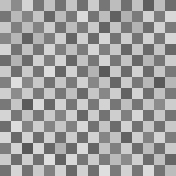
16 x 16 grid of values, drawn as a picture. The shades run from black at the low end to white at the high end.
Histogram: two levels. Average level on the scale: 60%. Grain: checkered.
